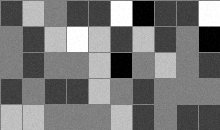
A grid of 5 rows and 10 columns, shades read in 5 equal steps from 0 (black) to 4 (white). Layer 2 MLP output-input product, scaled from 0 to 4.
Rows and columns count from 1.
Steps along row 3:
down up same up down up up down down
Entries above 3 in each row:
2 1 0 0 0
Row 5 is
3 3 2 2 2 3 1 2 1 1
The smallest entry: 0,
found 3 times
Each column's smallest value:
1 1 1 1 1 0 0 1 1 0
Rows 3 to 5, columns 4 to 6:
2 3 0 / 1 3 2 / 2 2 3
